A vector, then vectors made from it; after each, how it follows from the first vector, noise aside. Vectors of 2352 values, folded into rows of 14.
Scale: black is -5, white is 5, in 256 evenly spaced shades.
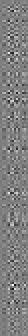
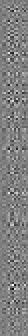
copied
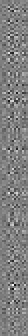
copied
